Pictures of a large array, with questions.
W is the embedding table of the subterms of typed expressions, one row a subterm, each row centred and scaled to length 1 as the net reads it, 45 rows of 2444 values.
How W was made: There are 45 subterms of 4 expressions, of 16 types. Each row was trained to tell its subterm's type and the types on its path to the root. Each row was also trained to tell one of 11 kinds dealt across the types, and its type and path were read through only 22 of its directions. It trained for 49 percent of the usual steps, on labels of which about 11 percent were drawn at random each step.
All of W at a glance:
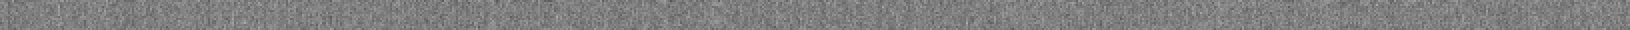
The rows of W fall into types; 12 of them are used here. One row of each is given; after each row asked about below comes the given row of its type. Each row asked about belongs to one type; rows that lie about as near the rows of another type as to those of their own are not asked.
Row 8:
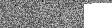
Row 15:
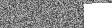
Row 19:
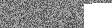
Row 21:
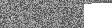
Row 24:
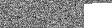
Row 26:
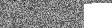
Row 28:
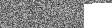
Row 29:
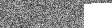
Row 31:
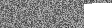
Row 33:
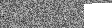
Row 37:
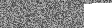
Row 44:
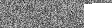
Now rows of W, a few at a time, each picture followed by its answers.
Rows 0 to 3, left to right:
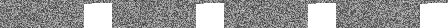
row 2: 26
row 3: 24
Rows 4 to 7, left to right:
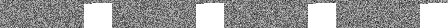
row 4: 15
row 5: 24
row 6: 28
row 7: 15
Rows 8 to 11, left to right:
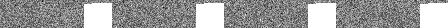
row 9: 15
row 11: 37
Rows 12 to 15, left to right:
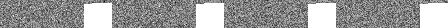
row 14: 33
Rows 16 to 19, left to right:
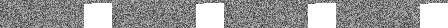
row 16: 29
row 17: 21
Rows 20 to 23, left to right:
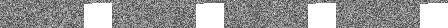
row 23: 33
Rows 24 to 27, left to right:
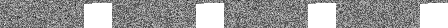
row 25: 31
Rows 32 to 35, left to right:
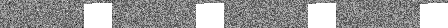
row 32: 37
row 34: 28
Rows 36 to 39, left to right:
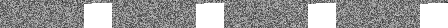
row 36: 28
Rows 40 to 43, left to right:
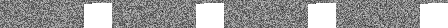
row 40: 24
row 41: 19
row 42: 44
